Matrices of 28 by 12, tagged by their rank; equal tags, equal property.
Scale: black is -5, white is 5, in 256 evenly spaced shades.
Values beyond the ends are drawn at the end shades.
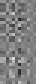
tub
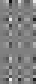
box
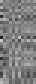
tub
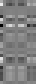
box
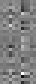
tub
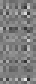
tub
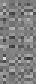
tub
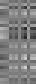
box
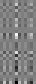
box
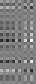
box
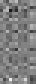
tub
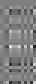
box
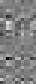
tub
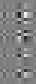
box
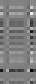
box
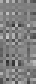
tub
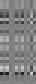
box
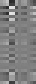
box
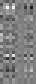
tub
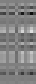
box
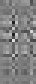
tub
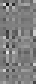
tub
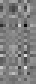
tub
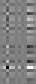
box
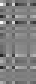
box
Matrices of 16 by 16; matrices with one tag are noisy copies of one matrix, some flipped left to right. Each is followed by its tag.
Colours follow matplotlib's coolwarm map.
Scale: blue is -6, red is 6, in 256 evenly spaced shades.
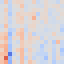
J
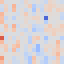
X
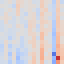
J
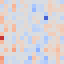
X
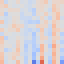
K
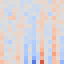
K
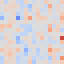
X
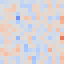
X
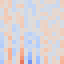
K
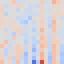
K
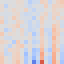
K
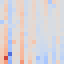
J
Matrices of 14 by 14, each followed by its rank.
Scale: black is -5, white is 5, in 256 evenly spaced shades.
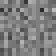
three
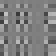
one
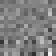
three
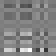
one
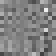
three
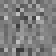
three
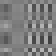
one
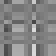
one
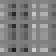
one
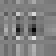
one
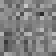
three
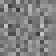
three
